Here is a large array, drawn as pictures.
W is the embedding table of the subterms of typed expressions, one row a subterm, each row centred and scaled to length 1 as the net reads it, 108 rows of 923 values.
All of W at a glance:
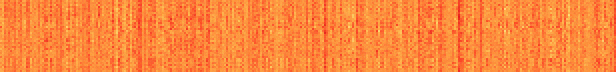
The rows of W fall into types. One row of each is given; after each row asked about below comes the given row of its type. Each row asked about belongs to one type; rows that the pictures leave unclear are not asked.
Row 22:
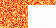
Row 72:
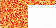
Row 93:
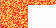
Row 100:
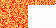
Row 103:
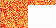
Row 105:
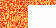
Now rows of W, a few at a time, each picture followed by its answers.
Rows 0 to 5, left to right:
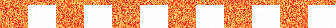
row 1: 100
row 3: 105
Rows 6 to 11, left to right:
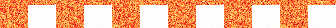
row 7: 93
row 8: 72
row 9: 93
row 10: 105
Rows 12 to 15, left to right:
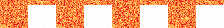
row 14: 22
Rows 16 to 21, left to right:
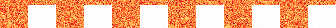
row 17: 22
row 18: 103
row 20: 72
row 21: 105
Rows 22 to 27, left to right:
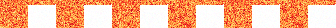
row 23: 22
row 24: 105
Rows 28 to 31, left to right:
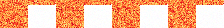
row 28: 72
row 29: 103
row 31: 100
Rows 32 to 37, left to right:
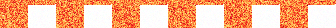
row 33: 22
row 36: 72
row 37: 93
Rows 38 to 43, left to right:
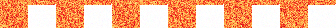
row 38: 72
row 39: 22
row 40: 22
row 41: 22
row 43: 103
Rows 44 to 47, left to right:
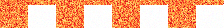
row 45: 100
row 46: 100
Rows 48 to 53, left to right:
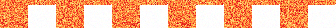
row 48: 100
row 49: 100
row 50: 100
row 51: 22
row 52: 100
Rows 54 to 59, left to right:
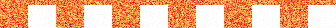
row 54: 100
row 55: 22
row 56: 93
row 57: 103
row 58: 72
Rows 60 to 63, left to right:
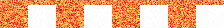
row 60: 72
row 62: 100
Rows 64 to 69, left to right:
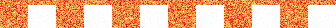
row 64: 22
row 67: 103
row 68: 72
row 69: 105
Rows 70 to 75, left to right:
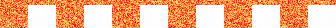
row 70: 22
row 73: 93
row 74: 72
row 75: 72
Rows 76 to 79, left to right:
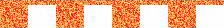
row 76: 22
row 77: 72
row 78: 22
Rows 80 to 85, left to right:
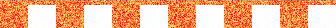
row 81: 103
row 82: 100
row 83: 72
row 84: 100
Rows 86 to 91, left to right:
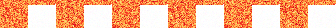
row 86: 22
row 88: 93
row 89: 103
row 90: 93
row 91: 22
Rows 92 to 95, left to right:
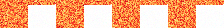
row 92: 93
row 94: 100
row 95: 100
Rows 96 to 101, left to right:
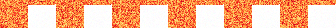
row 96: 93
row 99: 100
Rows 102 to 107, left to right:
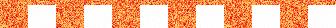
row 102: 72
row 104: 105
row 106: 72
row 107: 93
